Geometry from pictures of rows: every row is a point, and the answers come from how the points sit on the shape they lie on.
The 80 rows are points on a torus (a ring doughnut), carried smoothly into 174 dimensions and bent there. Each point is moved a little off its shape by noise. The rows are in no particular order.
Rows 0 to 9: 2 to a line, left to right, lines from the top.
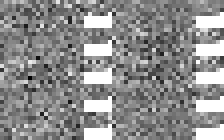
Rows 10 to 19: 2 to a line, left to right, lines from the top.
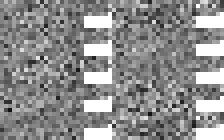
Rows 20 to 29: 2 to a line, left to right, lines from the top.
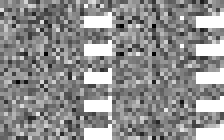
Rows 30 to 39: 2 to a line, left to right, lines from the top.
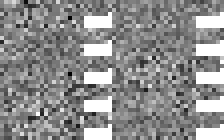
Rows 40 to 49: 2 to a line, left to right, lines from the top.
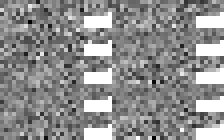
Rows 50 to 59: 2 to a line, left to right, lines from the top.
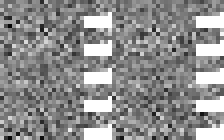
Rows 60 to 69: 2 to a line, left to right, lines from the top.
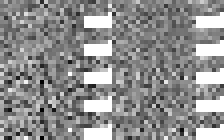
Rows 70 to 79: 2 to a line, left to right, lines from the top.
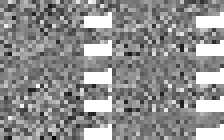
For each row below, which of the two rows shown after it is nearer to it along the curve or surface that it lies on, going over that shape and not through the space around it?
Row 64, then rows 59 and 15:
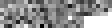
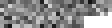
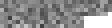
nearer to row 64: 59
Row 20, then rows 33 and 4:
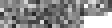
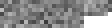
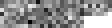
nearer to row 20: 4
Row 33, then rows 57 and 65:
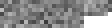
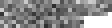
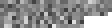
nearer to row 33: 65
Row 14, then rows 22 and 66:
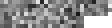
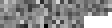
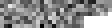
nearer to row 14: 22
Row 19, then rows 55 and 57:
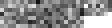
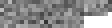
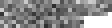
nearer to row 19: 57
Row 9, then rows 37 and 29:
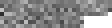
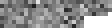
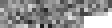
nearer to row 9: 29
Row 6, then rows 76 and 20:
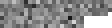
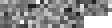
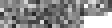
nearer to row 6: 76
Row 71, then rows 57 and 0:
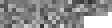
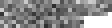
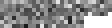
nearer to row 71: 57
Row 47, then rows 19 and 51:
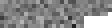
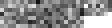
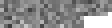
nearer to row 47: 51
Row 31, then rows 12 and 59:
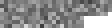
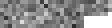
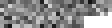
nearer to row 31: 12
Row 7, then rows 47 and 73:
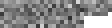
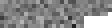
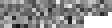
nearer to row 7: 47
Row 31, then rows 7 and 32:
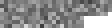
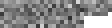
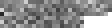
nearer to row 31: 32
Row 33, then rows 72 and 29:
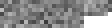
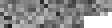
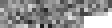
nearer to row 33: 29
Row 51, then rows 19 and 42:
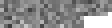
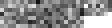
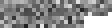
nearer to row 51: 19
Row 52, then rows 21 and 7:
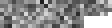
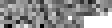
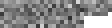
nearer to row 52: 21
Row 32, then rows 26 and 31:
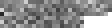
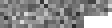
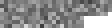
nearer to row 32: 31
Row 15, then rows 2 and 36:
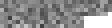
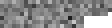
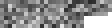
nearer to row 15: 36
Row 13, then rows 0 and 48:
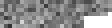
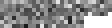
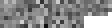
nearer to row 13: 48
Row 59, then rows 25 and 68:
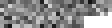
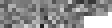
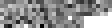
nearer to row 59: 68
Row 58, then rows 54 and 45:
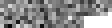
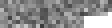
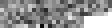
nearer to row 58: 45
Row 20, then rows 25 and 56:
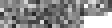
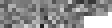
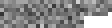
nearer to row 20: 56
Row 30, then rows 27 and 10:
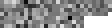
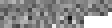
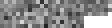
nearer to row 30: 27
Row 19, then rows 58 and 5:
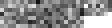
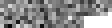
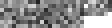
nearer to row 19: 5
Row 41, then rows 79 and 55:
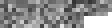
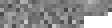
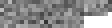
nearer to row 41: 55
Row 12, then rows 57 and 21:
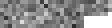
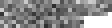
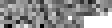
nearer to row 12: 21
